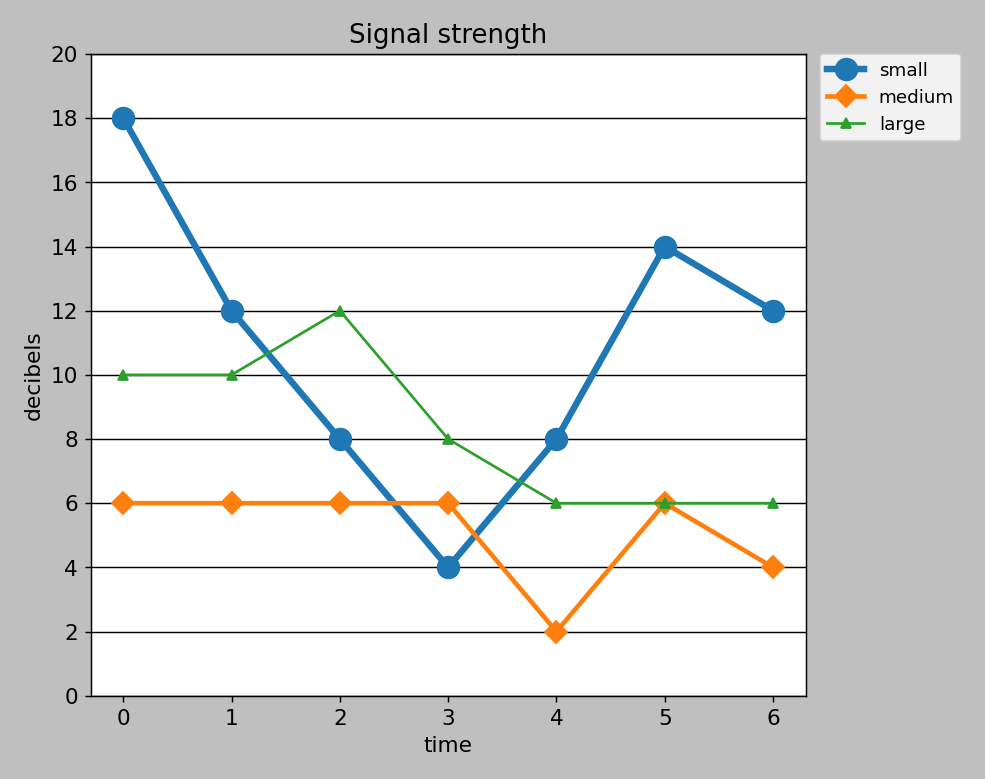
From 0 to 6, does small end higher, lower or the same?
lower
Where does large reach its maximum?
2
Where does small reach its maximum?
0
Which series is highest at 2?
large
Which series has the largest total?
small
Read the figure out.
Title: Signal strength
x-axis: time, ticks 0 1 2 3 4 5 6
y-axis: decibels, ticks 0 2 4 6 8 10 12 14 16 18 20
Legend: small, medium, large
Values:
small: 18 12 8 4 8 14 12
medium: 6 6 6 6 2 6 4
large: 10 10 12 8 6 6 6
